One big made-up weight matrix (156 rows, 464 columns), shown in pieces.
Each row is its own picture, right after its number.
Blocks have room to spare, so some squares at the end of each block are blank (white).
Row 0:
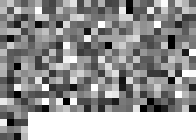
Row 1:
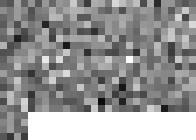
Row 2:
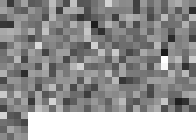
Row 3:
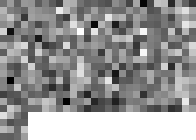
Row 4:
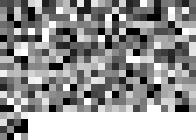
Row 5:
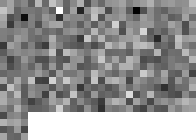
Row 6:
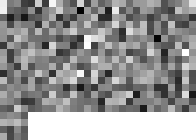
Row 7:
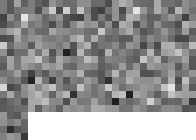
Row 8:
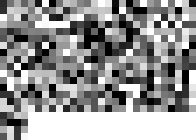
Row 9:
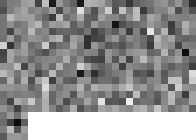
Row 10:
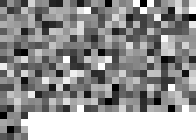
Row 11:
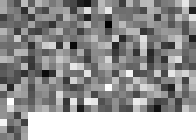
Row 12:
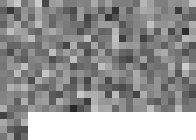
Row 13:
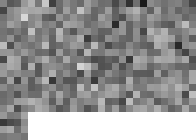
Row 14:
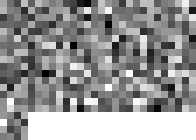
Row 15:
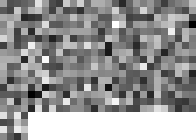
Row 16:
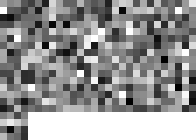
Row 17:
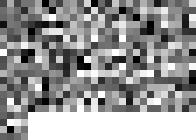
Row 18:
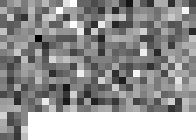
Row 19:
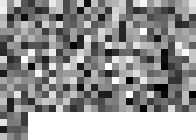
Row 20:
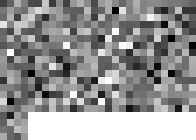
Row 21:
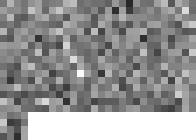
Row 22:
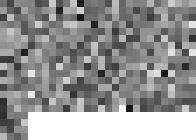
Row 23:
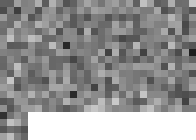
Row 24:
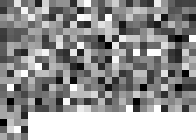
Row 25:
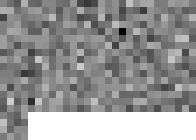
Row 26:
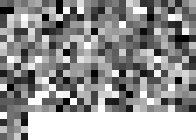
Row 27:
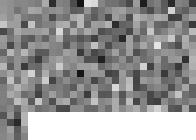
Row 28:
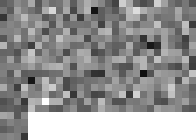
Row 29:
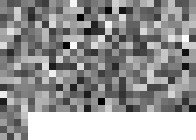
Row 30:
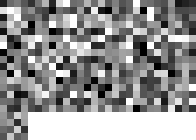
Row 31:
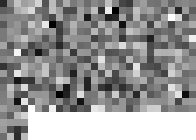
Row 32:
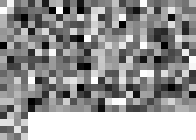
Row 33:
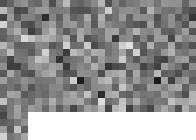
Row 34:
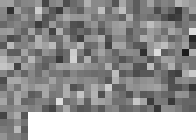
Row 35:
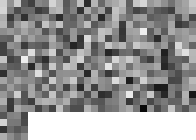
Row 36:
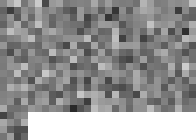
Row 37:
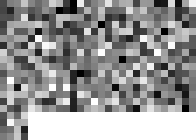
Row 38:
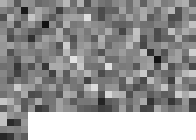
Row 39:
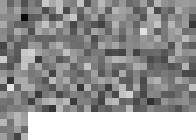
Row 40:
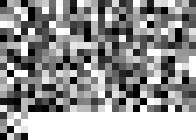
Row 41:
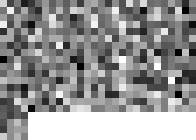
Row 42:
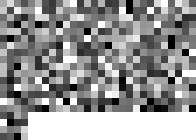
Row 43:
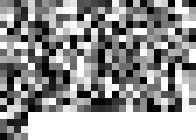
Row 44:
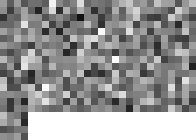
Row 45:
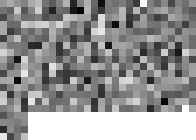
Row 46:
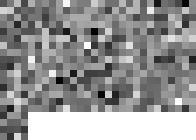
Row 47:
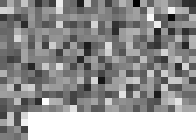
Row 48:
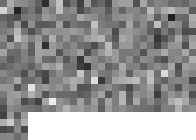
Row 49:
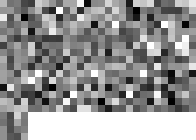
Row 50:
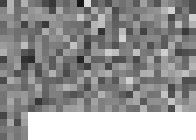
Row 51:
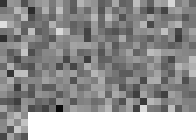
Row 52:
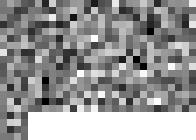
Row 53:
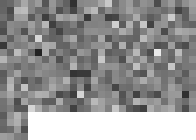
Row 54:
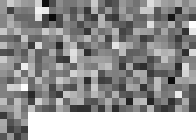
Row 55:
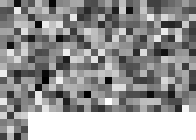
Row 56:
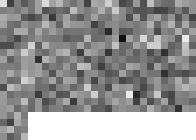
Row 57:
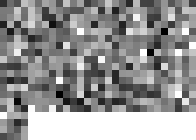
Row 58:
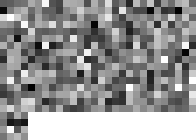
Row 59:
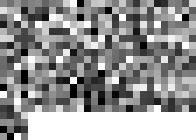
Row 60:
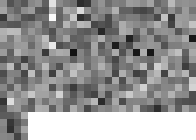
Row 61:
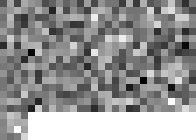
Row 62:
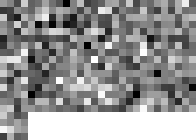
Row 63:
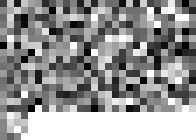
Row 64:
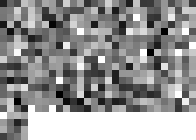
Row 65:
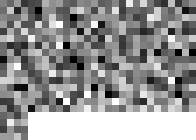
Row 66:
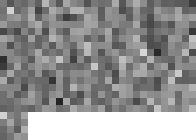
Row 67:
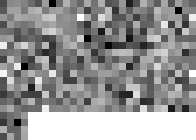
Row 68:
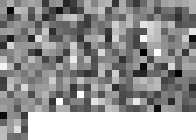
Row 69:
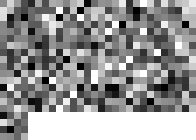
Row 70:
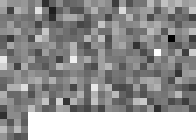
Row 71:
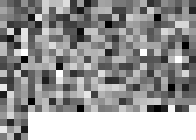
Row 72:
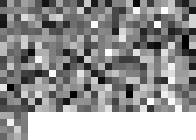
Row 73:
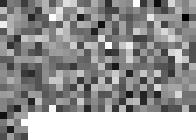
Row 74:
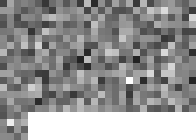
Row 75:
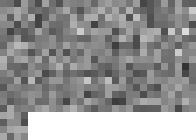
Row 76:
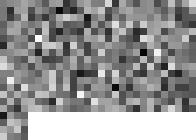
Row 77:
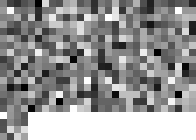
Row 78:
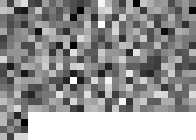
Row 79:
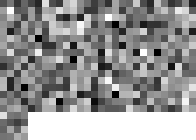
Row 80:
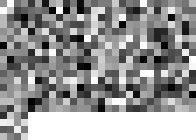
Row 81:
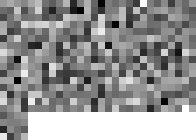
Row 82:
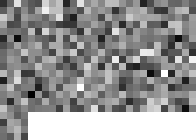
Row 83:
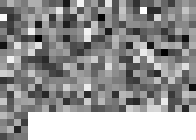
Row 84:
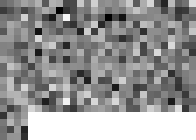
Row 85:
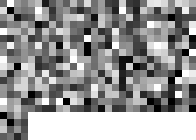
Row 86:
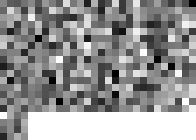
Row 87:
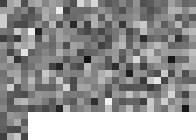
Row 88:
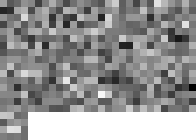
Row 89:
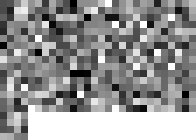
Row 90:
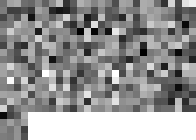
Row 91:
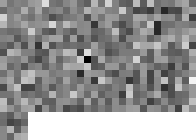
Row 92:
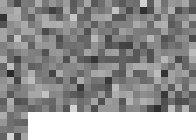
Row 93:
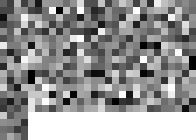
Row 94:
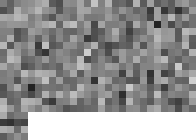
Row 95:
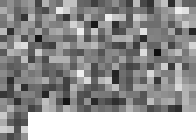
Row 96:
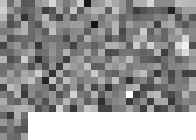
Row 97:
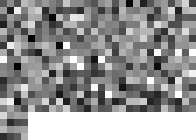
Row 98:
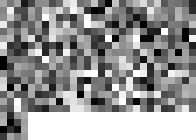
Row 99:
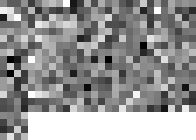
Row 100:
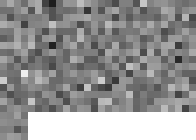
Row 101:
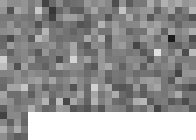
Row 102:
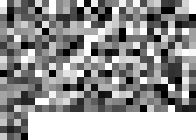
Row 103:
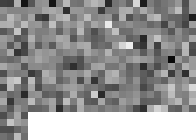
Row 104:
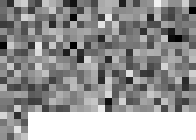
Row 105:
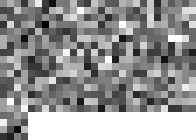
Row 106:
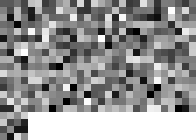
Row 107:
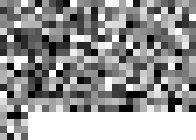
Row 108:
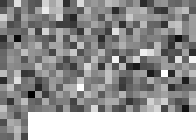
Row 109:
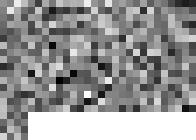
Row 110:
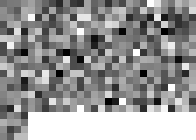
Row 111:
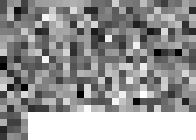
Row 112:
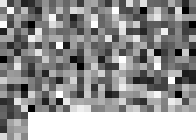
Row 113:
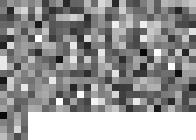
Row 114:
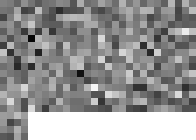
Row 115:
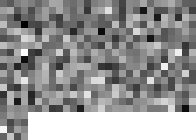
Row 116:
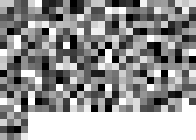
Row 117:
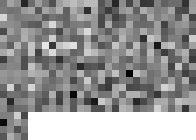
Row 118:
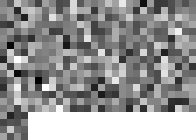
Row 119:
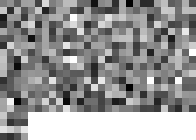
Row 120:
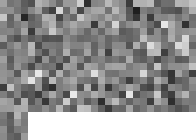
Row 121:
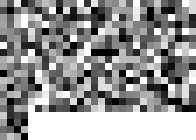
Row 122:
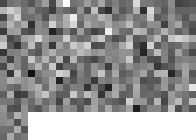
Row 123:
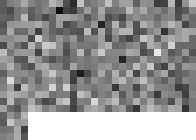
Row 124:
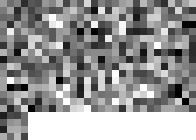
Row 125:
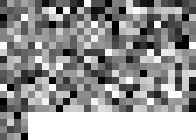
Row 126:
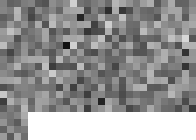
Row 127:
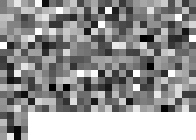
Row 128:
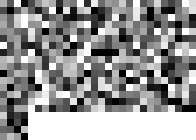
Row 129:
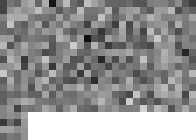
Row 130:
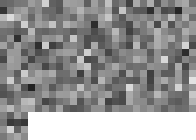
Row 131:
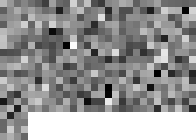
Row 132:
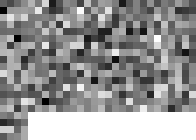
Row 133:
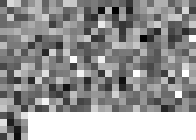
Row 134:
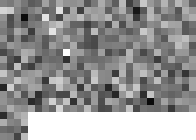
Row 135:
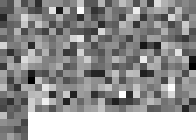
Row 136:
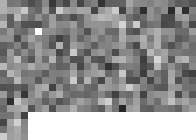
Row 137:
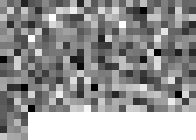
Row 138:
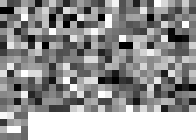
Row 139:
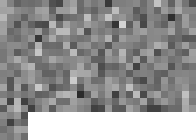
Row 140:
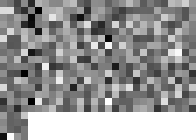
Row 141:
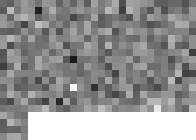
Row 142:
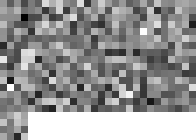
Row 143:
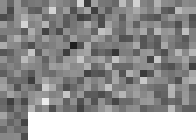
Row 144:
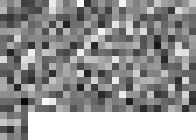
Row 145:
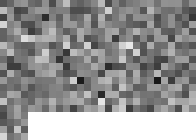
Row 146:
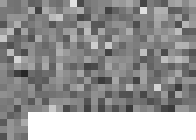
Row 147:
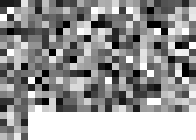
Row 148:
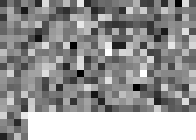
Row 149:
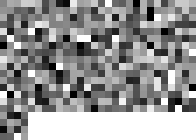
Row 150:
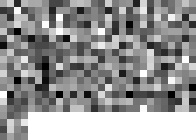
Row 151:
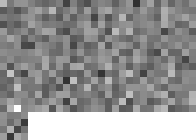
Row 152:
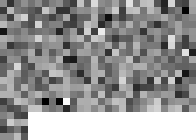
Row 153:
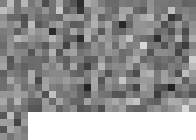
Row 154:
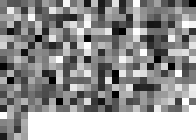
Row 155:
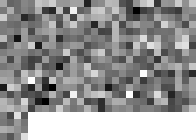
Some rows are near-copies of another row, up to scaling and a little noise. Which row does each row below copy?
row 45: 81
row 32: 80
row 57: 64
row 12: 36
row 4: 106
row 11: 14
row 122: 30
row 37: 123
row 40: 51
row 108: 82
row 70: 101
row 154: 86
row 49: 120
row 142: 39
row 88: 138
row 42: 0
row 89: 53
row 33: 145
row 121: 128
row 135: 93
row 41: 112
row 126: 29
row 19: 35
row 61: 63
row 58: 130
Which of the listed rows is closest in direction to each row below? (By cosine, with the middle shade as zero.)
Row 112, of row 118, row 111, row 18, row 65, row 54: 65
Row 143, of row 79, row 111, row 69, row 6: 6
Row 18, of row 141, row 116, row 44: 116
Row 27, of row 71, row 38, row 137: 38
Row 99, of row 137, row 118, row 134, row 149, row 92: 92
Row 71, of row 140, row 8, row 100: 140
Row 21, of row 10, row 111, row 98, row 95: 95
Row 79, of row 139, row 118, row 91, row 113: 139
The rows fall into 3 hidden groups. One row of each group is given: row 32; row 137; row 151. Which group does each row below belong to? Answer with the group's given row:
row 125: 32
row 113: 137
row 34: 137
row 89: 137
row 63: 32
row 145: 151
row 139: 137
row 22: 151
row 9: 32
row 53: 137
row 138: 151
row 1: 151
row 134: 32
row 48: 32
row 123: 137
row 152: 137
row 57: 137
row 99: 151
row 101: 137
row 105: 151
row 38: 137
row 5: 32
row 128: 32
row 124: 137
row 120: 32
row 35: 32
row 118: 151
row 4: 151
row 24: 151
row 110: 151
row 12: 137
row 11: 151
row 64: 137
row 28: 32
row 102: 32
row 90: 137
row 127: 137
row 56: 32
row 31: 137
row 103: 151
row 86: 137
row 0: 137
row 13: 32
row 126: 151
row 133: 137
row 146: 151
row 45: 151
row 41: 137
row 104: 151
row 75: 137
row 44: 32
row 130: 32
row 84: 137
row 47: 32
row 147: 137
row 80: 32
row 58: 32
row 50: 32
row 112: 137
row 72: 32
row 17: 32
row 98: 137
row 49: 32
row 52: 32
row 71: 151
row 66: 137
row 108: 151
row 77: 137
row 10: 151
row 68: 137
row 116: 151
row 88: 151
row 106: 151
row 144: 32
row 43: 137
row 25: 151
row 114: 137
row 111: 137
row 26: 32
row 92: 151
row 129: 32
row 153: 32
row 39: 32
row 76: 137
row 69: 32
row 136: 137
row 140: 151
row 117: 151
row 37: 137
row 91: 32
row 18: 137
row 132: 32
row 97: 137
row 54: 137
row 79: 137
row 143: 32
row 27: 32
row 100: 151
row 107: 151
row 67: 32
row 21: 137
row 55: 151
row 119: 137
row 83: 151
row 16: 32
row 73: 151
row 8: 32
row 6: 32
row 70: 137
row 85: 137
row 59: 151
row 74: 32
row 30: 151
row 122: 151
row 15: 32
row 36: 137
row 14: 151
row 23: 137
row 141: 137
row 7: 32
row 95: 137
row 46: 151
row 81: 151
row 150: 151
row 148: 137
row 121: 32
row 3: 137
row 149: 151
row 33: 151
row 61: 32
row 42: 137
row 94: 32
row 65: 137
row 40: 151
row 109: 151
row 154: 137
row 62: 151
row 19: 32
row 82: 151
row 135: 32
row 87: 151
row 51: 151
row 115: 151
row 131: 151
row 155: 32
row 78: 151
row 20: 151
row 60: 151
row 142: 32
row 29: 151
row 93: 32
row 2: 151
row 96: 32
